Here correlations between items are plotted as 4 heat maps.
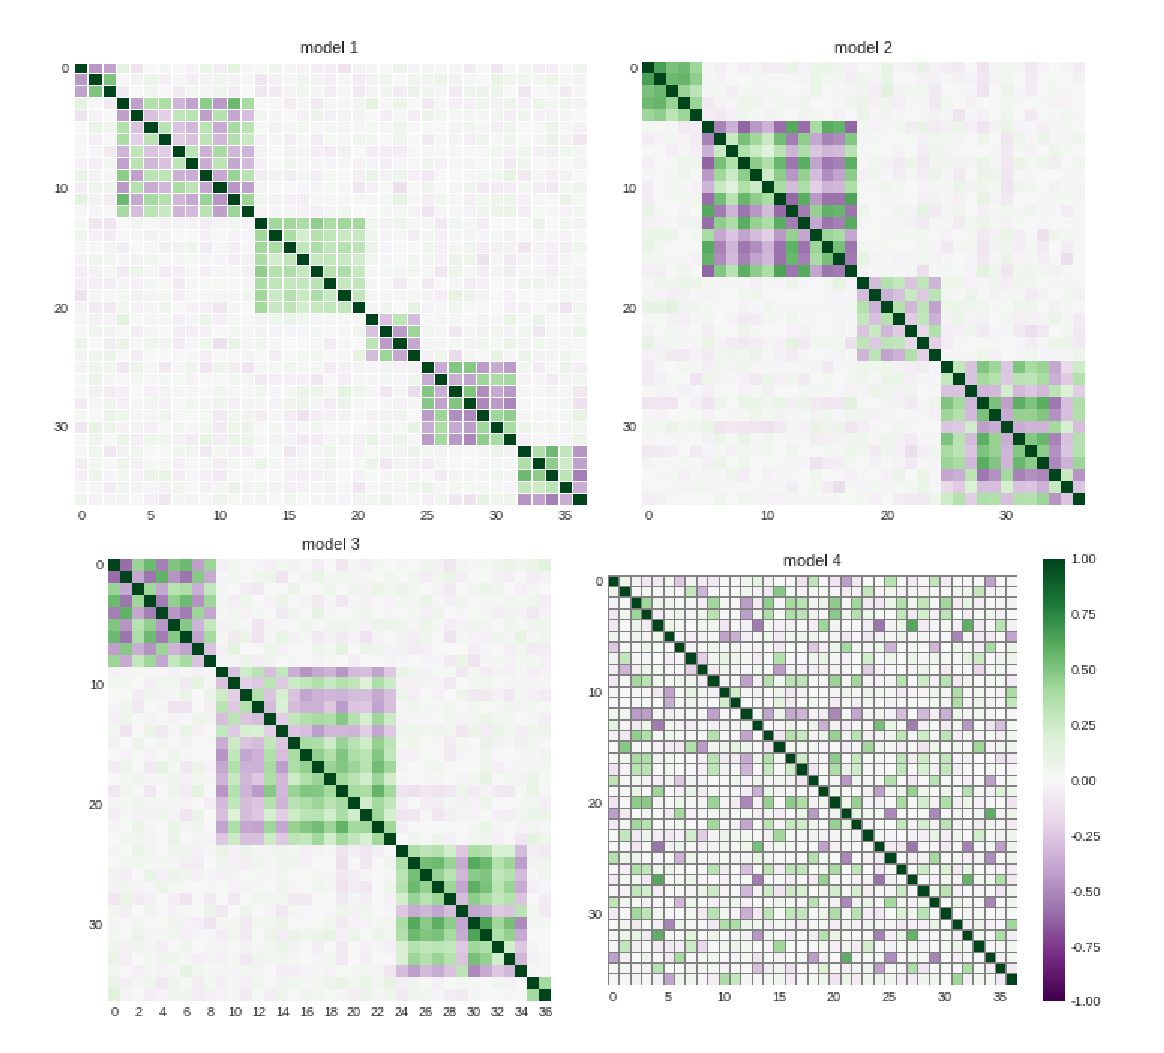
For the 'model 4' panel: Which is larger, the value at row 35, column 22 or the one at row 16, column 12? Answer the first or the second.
the first
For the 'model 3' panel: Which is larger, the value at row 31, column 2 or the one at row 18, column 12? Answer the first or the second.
the first
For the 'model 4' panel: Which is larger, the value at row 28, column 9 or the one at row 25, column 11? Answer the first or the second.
the first
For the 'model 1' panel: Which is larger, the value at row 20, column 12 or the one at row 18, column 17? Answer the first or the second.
the second
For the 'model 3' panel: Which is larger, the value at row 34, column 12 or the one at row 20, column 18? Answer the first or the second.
the second
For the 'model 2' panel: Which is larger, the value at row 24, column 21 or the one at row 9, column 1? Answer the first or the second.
the second
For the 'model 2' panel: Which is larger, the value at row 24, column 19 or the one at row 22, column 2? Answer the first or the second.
the first
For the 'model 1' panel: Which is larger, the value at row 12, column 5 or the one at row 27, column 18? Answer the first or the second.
the first
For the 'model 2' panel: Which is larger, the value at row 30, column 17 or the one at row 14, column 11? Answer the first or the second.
the first
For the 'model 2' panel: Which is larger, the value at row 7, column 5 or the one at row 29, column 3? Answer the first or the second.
the second
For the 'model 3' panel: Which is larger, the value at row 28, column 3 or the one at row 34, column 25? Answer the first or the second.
the first
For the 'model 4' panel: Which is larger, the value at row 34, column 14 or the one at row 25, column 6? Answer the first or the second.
the first
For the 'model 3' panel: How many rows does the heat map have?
37
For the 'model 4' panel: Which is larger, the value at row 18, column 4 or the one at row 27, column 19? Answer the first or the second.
the second
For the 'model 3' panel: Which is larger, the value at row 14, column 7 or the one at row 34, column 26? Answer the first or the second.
the first
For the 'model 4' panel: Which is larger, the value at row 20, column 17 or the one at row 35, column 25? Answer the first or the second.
the first
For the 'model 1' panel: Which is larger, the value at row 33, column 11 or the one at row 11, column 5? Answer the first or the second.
the second
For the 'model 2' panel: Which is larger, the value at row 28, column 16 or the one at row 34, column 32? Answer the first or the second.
the first
